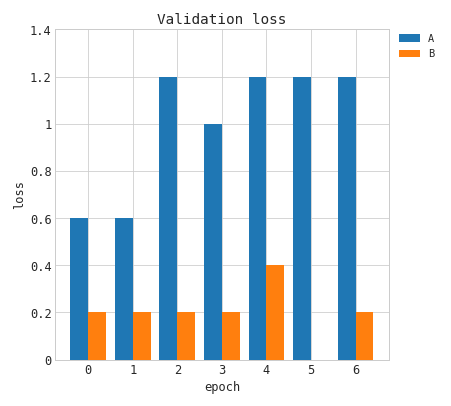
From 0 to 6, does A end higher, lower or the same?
higher
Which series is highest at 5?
A
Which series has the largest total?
A
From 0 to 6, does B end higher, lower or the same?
the same
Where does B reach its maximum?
4
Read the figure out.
Title: Validation loss
x-axis: epoch, ticks 0 1 2 3 4 5 6
y-axis: loss, ticks 0 0.2 0.4 0.6 0.8 1 1.2 1.4
Legend: A, B
Values:
A: 0.6 0.6 1.2 1 1.2 1.2 1.2
B: 0.2 0.2 0.2 0.2 0.4 0 0.2
